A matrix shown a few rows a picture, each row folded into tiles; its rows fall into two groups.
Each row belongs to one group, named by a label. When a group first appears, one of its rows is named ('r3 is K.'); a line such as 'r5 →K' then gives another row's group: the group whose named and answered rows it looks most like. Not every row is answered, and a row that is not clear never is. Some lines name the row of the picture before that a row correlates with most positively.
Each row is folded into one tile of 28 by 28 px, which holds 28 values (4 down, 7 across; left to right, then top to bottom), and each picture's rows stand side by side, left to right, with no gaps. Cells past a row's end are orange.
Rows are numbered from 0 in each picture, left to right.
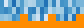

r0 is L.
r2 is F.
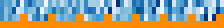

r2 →L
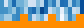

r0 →L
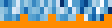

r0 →F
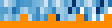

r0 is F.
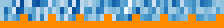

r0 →L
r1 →F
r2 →L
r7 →F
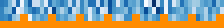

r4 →L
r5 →L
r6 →L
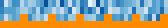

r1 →F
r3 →L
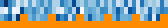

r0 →F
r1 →L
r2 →F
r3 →L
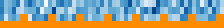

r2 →F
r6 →L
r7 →L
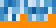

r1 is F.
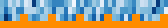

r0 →L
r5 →F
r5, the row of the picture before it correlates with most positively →1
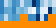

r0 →L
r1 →F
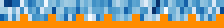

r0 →F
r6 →F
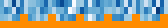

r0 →L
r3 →L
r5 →L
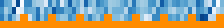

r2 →L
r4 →L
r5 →L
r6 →F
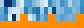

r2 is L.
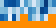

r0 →F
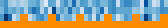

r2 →F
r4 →L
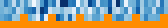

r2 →F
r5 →L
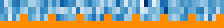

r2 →F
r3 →F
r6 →L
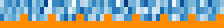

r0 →F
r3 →F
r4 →L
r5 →F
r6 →L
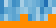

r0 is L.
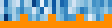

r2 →F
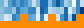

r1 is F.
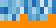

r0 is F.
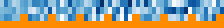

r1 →F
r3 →F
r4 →F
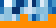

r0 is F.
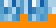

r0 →L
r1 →L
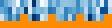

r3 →L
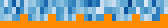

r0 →L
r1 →F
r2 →F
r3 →F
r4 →F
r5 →L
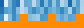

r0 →L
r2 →L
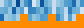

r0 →F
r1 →L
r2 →F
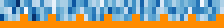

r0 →F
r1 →L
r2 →F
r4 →L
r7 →L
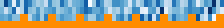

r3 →L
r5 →F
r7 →F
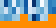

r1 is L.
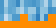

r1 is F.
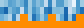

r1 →L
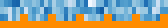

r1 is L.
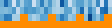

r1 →L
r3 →L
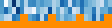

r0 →L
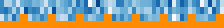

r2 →L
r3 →L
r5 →F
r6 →L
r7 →L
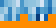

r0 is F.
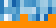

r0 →L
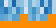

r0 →L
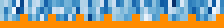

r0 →L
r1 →F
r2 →F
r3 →L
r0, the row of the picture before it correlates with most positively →1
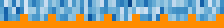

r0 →L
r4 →F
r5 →F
